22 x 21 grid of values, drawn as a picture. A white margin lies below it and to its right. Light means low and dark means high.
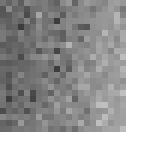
No regular stripes run through it. Values rise toward the left. On average the colour sits 50% of the way up the scale.
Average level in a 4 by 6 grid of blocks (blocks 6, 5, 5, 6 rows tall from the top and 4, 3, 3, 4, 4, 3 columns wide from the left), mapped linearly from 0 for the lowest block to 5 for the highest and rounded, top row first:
544321 | 543310 | 544210 | 443210
